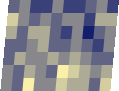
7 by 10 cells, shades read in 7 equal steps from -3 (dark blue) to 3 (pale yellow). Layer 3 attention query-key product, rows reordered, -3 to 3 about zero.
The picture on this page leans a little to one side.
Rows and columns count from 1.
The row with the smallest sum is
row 1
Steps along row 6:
down up down down up down down down up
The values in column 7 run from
-2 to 2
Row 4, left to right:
-1 -1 0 1 -1 -1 0 -1 -2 0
